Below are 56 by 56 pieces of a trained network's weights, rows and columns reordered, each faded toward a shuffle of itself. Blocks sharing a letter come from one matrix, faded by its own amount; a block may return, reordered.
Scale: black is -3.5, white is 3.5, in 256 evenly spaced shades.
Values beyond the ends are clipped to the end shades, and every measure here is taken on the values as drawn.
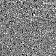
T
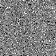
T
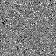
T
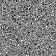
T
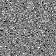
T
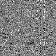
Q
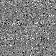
T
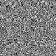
Q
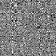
Q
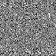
Q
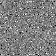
T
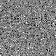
T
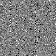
Q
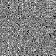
Q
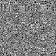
Q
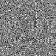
Q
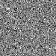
Q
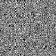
Q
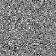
Q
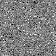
T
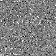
T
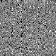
Q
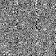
Q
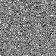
T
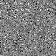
T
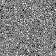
T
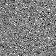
T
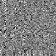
Q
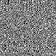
Q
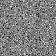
T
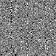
Q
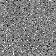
T
